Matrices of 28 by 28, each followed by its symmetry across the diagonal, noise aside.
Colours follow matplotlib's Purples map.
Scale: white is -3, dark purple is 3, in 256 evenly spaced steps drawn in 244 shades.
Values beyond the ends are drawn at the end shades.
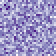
symmetric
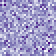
symmetric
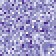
symmetric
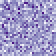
symmetric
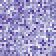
symmetric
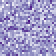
neither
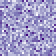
neither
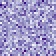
neither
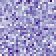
neither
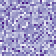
symmetric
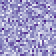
neither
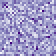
symmetric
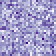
neither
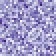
symmetric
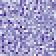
neither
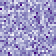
neither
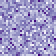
symmetric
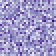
symmetric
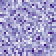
symmetric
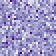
neither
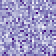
neither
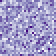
symmetric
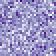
neither
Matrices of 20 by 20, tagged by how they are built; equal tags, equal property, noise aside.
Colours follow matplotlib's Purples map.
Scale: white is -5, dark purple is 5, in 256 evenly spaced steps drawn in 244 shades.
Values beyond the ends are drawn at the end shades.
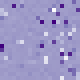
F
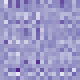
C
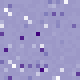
F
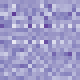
C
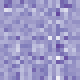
C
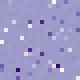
F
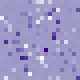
F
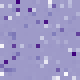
F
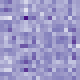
C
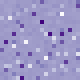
F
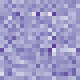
C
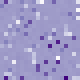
F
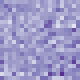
C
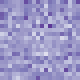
C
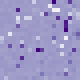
F
